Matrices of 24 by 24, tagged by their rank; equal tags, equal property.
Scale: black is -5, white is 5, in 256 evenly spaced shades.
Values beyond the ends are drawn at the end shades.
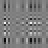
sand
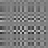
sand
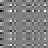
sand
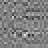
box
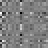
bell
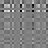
sand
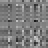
bell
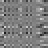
bell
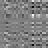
bell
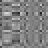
bell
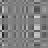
sand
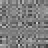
box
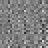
box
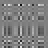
sand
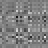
bell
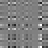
sand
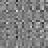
box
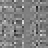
box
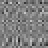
box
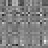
box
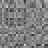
box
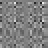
bell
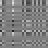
sand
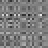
bell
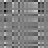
sand
